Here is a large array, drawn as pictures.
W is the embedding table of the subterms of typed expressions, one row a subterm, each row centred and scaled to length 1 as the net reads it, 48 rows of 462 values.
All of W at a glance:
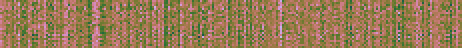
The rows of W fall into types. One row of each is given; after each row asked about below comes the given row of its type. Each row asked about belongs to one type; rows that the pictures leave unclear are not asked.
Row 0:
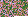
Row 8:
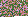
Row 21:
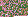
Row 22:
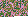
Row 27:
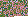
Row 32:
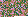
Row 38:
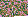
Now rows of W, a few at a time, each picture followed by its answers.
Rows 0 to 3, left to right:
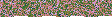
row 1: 27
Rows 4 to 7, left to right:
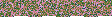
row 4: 22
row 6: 8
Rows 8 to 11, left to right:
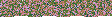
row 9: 8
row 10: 32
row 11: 22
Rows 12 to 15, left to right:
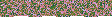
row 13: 0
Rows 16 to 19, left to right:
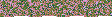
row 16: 0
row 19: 32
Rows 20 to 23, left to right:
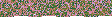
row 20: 22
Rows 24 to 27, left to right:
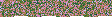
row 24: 32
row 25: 27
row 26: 0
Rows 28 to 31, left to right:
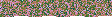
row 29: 32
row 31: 27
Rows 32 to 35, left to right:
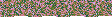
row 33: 0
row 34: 38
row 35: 38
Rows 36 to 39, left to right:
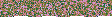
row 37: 27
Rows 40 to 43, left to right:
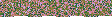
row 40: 22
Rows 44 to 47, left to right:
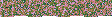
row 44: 32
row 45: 8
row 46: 21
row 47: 22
